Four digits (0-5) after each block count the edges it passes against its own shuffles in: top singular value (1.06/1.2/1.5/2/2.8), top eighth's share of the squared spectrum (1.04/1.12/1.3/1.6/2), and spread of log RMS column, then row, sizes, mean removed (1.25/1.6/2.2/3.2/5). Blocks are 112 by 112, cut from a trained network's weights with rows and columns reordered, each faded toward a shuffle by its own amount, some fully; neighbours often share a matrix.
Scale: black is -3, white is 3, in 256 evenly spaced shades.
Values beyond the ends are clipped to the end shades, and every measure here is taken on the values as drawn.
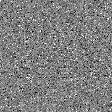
3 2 0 1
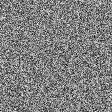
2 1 0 0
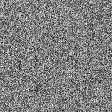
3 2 0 0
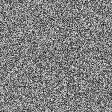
0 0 0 0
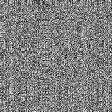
4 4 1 2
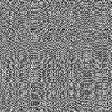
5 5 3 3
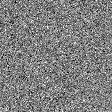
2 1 0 0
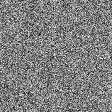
2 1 0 0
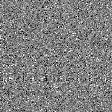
3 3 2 1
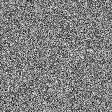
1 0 0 0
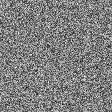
0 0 0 0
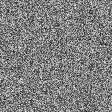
0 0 0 0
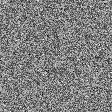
0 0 0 0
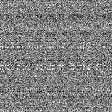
4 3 1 2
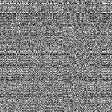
4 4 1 3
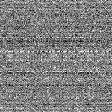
4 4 0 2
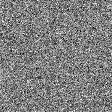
1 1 0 0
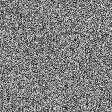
2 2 0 0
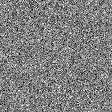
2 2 0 1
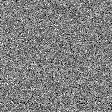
2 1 0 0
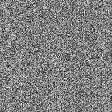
3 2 0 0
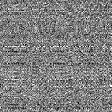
4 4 1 2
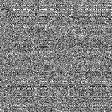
4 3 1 2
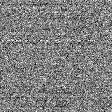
3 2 0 1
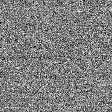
2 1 0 0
